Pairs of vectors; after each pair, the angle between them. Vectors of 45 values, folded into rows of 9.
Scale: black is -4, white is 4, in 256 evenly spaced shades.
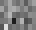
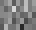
partly aligned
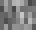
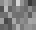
partly aligned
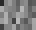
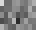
nearly opposite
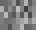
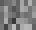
orthogonal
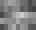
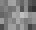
nearly parallel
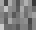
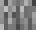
nearly parallel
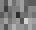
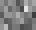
partly opposed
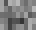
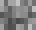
nearly parallel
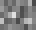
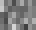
partly aligned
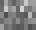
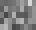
partly aligned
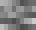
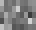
partly aligned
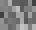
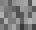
nearly opposite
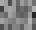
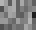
nearly parallel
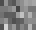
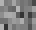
nearly opposite
